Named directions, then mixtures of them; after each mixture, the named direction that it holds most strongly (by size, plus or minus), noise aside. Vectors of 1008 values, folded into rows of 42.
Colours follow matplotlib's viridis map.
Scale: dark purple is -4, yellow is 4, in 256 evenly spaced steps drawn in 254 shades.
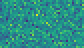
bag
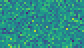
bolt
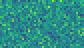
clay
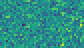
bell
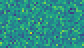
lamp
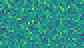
lamp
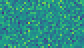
bolt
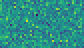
bag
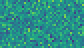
clay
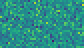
bag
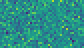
bolt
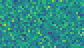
clay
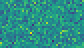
lamp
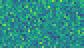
clay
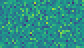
bag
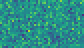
clay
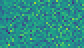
bag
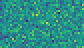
bag
